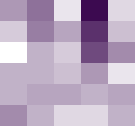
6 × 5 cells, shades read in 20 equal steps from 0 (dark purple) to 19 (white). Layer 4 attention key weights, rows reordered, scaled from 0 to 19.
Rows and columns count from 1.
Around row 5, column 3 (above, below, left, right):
14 16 12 13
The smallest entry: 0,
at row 1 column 4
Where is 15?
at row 2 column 1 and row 3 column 3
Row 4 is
13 13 14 11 17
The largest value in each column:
19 13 17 16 17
